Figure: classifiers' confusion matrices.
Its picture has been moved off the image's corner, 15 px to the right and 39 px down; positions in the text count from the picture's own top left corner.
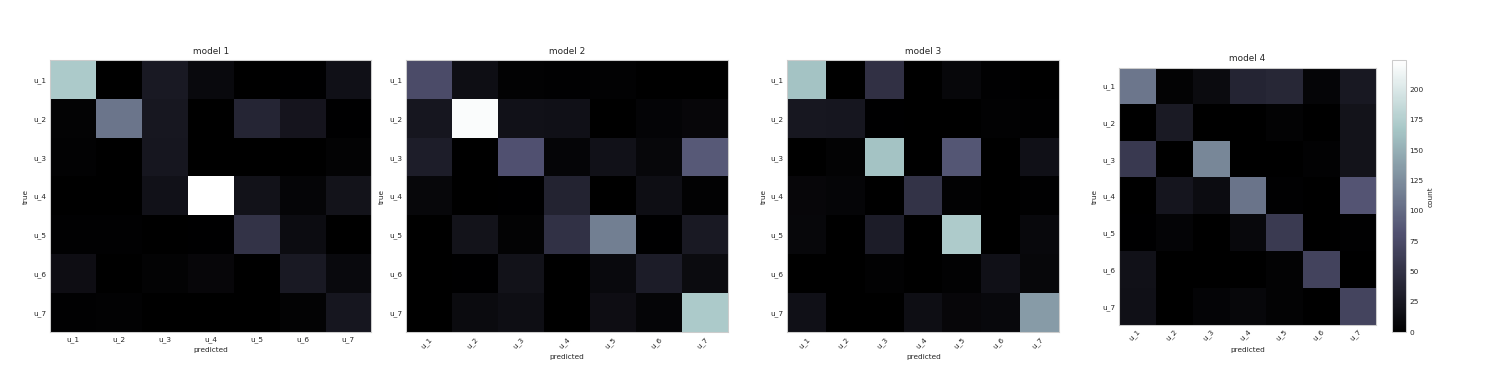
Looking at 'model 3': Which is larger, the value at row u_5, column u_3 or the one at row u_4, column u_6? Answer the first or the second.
the first
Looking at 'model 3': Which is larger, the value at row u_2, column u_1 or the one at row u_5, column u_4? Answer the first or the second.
the first
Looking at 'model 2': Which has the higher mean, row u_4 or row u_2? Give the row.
u_2
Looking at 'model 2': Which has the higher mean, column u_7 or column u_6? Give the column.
u_7
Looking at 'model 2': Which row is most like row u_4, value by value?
u_6
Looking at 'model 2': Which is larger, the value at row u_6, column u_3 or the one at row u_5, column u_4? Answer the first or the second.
the second
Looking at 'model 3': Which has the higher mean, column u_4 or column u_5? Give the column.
u_5
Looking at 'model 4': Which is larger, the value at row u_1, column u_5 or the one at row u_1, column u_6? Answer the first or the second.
the first
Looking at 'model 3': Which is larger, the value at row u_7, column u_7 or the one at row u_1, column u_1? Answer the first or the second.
the second
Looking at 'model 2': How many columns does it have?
7
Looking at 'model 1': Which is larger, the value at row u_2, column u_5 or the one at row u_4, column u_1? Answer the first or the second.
the first
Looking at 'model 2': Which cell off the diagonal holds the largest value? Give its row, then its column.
u_3, u_7
